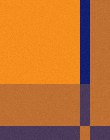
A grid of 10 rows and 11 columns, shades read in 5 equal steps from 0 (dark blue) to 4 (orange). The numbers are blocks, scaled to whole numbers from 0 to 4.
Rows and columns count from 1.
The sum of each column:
34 34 34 34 34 34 34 34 6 28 28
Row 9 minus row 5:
-1 -1 -1 -1 -1 -1 -1 -1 1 0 0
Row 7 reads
3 3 3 3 3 3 3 3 1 3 3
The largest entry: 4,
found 48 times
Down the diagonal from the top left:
4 4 4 4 4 4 3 3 1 1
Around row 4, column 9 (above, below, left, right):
0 0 4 3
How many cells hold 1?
13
